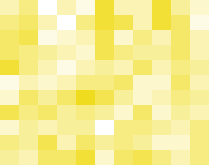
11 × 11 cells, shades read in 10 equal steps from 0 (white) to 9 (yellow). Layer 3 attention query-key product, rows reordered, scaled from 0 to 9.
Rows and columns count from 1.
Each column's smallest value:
1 3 0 0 1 0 2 2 2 2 1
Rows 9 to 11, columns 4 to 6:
4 4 0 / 3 6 4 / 6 8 2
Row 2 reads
5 6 3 0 5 8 7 3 8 6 1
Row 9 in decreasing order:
5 5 5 4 4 4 4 3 3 2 0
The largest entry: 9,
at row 7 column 5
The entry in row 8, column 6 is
4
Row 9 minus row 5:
-6 -1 0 3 1 -4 2 -1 1 -2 1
